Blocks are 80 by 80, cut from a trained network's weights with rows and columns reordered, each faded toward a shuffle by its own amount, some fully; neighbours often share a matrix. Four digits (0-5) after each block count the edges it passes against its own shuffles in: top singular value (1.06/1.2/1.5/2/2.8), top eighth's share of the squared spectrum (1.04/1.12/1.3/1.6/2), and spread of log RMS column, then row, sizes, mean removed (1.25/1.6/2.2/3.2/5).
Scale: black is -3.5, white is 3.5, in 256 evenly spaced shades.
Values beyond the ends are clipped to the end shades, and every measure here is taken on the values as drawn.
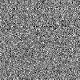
3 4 1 2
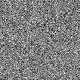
0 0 0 0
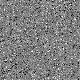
0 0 0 0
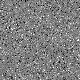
0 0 0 0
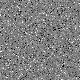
0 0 0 0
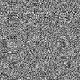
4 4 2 2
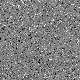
0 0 0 0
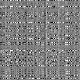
4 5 2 4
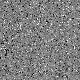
2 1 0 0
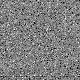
1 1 0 0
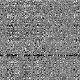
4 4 3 2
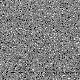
2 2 1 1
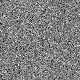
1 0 0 0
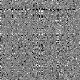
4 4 3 2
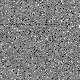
1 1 0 0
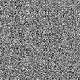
3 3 1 2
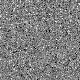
2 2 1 0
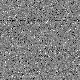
2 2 0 1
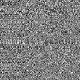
4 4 1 3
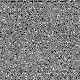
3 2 1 1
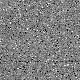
1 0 0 0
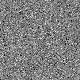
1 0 0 0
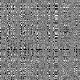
4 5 4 2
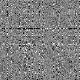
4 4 3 2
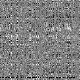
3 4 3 2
